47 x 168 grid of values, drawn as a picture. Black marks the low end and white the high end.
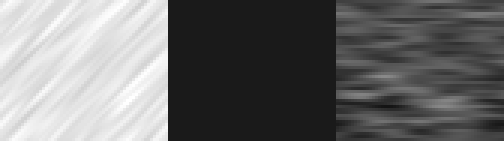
The table splits into one row of 3 panels. Panel 1,1: very high, slanting up to the right, faint in contrast. Panel 1,2: very low, flat. Panel 1,3: low, streaked across.
